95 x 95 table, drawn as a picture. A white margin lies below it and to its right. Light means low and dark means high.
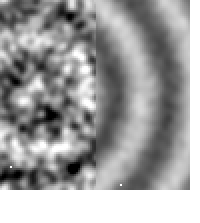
Slope: none. Lone odd cells: 2, each lower than its neighbours. Ninth with the highest average: middle left. Seam: vertical, 50% of the way across, the right part calmer. Rings: centred on the middle left.
